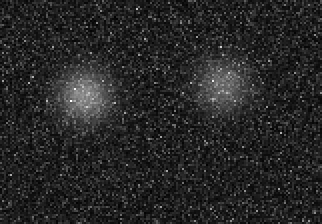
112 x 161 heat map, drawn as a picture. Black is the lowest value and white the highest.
Neither half mirrors the other. Two bumps rise from the field. The ninth with the highest average is the middle left. No row or column stands out. The values are skewed, with a long tail toward high values. No overall slope runs across the table.
